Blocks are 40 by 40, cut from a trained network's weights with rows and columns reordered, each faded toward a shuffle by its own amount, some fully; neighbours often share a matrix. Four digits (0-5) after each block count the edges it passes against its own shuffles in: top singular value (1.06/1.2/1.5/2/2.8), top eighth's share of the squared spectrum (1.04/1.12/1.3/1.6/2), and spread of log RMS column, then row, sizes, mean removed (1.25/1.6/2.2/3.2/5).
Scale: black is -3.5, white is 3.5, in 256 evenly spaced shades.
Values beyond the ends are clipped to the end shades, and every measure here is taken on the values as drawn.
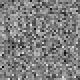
2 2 1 1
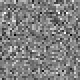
2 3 1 2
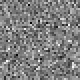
0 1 0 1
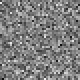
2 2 0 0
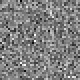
1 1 0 0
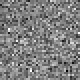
2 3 0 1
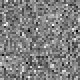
2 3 1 0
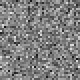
0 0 0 0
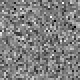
1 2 0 0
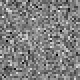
0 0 0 0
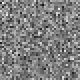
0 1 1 0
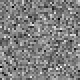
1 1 0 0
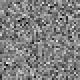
0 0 0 0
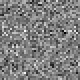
2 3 0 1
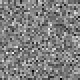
2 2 0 1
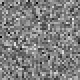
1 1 0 0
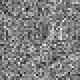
2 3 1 1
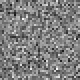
1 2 0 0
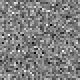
1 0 0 0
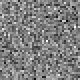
1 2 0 0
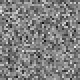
2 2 1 0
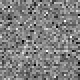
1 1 1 0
